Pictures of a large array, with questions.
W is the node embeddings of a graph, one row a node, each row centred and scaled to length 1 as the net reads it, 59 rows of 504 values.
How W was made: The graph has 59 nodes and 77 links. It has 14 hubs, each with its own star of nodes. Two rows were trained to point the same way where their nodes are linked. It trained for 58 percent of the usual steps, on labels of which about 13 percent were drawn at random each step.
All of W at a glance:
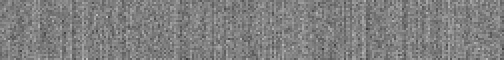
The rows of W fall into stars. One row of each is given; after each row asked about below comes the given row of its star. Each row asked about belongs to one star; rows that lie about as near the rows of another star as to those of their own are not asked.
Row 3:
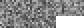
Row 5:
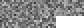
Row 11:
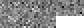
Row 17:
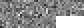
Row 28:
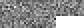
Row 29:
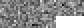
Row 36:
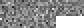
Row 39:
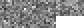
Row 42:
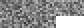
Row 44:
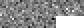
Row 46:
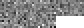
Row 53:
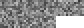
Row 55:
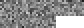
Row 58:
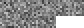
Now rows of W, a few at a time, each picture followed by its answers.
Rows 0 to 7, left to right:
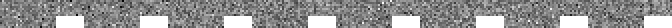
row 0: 5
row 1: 11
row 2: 58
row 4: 36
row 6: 58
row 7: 39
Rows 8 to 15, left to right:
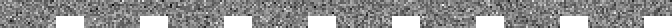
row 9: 46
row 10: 53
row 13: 44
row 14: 42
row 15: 46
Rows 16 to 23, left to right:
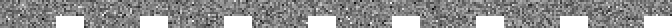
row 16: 55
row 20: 17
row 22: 46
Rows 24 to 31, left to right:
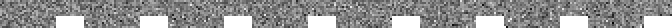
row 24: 44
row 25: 17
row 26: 44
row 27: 29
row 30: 3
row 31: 42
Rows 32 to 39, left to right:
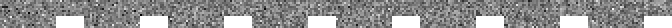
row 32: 17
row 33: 42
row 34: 11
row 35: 28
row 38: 39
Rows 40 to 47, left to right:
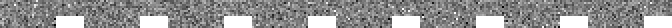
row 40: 3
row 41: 17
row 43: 44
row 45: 36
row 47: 55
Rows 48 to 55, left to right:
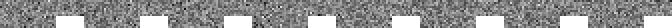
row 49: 28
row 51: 11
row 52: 5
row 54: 58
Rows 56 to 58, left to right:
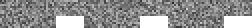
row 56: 36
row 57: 11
